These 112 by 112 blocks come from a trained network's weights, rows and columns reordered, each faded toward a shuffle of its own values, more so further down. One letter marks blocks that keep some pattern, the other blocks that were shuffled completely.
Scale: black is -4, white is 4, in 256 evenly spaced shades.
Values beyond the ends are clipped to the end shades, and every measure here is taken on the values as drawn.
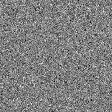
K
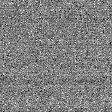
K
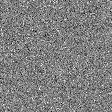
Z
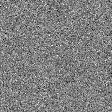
K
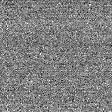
K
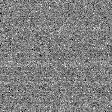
K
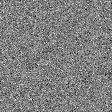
Z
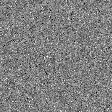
Z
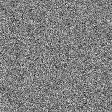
K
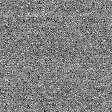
K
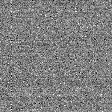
K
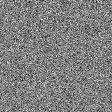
K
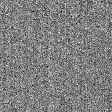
K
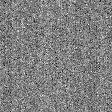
K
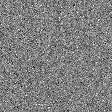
Z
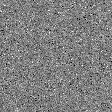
Z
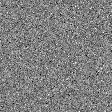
Z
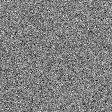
Z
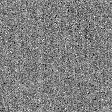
K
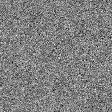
K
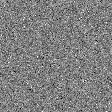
Z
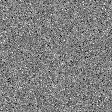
Z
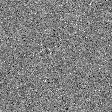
Z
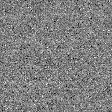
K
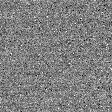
K
